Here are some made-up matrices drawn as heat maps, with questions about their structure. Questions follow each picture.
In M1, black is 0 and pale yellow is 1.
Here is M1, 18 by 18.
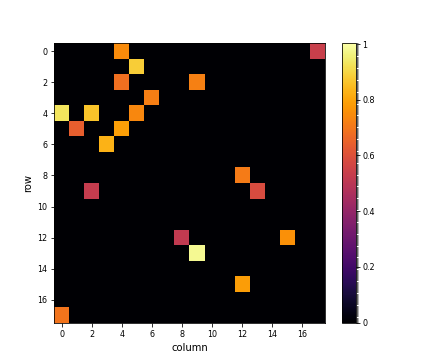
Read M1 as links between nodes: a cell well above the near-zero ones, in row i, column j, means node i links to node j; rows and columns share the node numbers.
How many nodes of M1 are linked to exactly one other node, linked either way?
7
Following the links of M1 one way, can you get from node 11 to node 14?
no
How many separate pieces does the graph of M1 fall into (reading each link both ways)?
8
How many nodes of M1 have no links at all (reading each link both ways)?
5
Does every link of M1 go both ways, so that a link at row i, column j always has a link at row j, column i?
yes
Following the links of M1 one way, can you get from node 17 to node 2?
yes
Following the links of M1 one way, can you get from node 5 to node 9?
yes
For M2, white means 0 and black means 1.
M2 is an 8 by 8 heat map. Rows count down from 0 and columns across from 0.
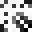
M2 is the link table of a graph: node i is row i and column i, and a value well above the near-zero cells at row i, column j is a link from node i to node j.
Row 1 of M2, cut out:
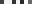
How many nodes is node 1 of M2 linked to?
4
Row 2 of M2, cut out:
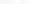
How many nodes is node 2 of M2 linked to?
0
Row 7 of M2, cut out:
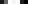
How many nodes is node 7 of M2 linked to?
4
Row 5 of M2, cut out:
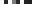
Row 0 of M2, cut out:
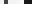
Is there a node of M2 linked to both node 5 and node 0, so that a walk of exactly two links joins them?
yes
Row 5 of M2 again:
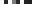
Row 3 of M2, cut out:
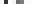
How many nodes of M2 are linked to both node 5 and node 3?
2
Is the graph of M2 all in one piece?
no
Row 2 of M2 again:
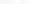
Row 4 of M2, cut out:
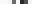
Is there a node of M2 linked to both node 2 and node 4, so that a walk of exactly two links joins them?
no
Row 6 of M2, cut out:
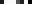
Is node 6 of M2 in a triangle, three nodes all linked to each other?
yes
